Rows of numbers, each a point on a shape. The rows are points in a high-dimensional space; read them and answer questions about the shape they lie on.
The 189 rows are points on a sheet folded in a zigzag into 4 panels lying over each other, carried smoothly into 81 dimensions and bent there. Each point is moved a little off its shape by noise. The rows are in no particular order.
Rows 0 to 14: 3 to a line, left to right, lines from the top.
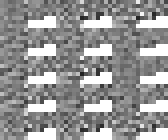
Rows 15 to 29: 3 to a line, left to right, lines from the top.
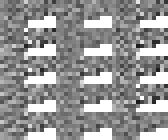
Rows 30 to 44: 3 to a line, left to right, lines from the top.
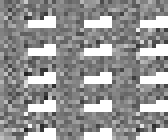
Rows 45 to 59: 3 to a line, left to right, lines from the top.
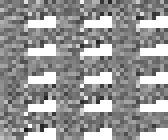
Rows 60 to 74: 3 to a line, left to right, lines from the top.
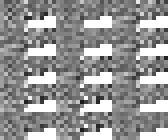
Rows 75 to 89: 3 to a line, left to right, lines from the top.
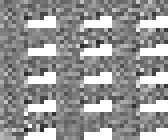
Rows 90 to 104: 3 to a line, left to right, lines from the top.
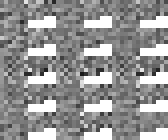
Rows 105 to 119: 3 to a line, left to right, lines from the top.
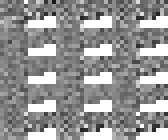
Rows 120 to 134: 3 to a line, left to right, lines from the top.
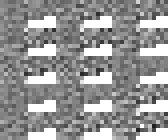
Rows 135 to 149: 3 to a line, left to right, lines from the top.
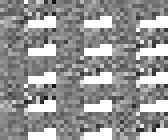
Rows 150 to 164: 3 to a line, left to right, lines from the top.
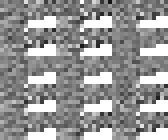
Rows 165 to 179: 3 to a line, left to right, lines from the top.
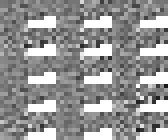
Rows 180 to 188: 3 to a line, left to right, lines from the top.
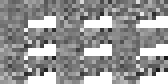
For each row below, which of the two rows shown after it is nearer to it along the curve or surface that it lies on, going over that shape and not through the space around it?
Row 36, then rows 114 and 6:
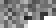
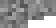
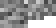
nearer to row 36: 114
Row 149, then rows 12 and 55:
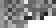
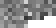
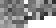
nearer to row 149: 12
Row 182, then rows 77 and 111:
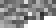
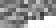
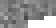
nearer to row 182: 77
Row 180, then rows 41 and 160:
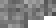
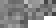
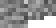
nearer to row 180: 41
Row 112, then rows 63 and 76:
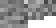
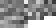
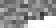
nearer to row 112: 76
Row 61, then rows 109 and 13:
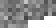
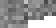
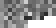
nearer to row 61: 13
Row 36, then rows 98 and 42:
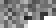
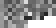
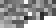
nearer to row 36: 98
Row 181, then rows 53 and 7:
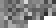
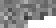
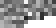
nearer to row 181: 53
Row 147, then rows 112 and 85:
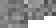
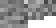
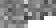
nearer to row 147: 85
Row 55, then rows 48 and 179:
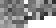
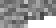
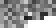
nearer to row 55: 48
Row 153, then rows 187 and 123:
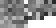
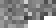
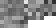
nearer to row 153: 123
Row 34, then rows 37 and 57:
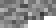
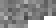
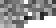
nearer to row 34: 57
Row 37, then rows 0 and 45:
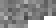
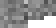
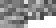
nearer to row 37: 0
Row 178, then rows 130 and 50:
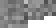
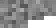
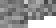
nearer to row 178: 130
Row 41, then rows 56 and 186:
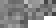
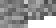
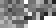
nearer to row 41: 56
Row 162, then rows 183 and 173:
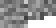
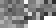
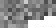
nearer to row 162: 183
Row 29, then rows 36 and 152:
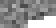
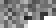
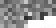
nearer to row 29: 152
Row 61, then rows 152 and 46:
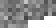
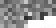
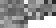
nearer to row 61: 152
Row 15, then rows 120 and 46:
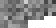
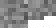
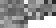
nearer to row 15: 120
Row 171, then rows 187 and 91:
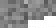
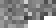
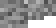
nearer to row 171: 187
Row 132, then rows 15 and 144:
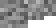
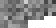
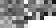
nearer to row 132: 144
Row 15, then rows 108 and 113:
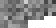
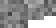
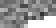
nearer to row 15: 108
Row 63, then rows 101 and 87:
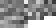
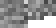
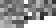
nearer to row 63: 87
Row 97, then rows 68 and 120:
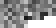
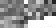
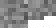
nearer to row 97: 120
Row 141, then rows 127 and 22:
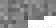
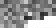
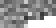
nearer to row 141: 127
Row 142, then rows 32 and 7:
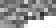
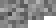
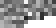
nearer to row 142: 7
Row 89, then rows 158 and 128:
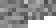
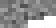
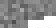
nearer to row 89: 158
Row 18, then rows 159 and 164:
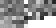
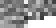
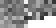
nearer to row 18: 159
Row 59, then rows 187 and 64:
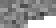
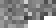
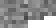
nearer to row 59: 64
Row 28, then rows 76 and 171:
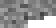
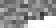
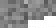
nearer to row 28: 171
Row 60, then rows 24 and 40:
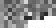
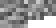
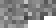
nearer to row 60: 40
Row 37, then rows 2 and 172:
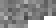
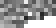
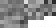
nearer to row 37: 172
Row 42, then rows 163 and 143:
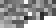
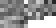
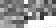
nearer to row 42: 143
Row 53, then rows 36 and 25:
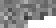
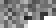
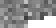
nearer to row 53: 36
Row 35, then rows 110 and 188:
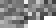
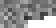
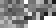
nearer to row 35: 188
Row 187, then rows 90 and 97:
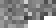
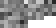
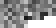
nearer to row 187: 97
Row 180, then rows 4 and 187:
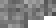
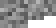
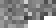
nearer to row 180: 187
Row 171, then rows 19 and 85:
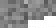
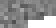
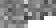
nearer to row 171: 85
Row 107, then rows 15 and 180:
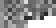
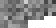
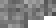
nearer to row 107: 15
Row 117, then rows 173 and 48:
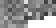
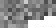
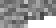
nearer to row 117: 173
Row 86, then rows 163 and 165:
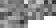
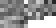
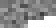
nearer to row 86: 163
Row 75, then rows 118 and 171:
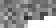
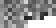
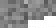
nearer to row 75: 118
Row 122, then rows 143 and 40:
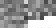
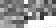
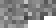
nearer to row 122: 143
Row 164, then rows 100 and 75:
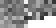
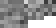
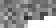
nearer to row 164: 100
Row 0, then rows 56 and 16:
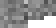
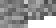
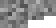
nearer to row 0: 16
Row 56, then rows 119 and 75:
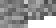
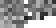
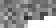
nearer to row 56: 119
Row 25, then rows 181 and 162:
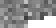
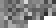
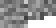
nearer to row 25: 181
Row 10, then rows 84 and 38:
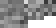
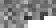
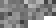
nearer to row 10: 38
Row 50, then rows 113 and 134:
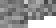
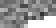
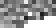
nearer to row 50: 113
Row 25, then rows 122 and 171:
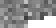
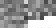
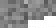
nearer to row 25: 171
